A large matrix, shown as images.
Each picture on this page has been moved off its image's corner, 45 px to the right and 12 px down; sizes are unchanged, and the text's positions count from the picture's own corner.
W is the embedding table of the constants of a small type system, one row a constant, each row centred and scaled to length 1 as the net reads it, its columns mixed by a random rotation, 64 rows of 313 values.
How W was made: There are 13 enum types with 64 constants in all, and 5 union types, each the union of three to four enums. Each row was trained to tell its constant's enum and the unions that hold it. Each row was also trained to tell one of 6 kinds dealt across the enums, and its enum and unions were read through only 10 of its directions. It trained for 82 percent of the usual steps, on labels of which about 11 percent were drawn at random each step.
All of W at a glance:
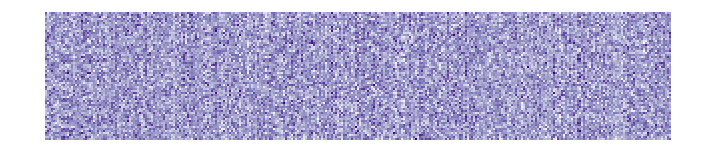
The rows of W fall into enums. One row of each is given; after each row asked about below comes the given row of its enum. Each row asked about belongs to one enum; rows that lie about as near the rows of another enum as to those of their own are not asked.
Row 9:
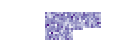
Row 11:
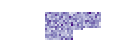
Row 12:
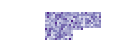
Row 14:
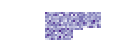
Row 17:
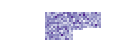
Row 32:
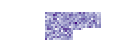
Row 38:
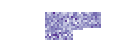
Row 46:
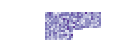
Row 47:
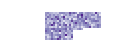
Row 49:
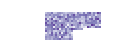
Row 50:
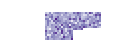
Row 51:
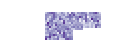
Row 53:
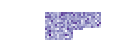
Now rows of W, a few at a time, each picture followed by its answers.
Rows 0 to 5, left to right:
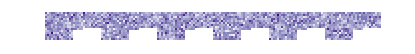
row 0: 9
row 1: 17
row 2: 46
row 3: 38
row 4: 17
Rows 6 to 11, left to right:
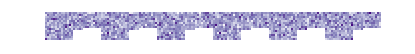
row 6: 47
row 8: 51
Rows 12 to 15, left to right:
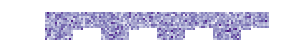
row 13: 12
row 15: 51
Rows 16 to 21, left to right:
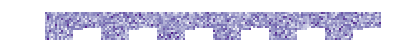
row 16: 50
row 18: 38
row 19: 38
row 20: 49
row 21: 47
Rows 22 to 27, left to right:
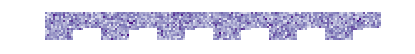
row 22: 9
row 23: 47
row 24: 53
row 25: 9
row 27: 50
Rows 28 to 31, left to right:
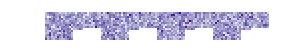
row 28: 51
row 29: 9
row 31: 14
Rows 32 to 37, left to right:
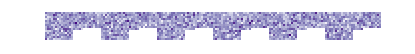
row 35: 50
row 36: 46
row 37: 38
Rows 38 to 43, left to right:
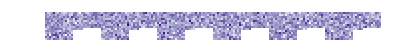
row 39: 11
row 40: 17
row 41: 11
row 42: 50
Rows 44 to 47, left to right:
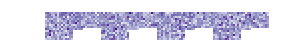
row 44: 53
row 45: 47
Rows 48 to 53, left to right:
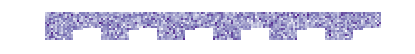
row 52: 9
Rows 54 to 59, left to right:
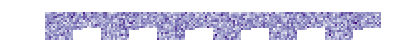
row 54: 17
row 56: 46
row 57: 38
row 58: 46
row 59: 53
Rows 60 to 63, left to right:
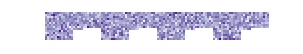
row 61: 47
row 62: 17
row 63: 12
